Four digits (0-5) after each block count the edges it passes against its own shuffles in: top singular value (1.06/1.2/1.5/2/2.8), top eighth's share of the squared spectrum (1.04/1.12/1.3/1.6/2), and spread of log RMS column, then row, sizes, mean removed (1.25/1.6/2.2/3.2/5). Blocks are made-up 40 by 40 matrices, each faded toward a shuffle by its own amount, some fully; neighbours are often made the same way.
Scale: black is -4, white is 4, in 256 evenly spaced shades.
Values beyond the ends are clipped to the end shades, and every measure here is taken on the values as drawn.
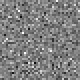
3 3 0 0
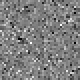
0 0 0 0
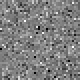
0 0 0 0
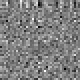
4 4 2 2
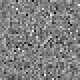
2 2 0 0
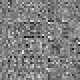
3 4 2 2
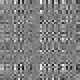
4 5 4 3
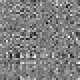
4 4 2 2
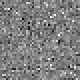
2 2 0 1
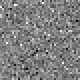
0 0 0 0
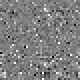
2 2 0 1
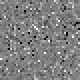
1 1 0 0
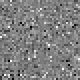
2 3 0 1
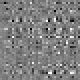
4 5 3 3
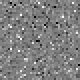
1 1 0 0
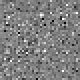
2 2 1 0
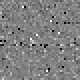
2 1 0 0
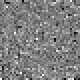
1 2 0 1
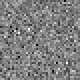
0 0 0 1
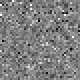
1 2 0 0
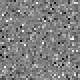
0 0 0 0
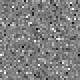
2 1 0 1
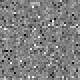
2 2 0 0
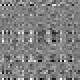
4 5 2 3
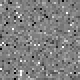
1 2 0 0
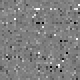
2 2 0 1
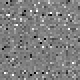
2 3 0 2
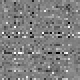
3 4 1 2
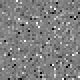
1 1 0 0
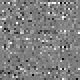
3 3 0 2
